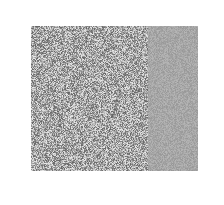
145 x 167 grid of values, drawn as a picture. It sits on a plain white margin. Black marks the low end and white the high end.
Stripes: none. Odd rows or columns: none. Seam: vertical, 70% of the way across, the right part calmer. Mirror symmetry: none.
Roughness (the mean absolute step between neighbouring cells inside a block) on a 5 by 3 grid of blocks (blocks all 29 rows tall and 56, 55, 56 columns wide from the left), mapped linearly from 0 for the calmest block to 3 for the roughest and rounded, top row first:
330 / 330 / 330 / 330 / 330
